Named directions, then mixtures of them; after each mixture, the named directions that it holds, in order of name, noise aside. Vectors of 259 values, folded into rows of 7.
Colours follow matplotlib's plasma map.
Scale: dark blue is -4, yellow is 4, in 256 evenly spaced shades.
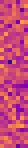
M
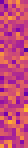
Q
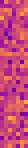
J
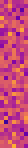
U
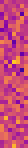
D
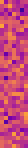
J, U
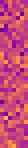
D, Q, U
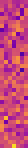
D, U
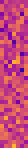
D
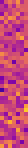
Q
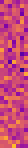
D, M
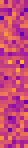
J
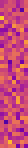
J, M, U
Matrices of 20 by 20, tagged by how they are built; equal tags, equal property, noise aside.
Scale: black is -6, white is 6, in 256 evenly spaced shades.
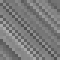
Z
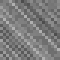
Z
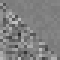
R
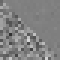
R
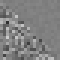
R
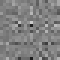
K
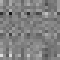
K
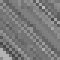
Z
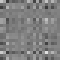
K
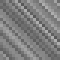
Z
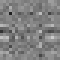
K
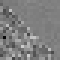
R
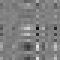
K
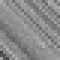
Z
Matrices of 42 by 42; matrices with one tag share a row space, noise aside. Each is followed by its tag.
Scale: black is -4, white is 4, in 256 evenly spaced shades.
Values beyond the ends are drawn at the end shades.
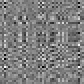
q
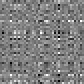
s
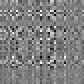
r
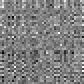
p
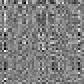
q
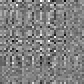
r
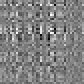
r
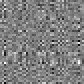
q
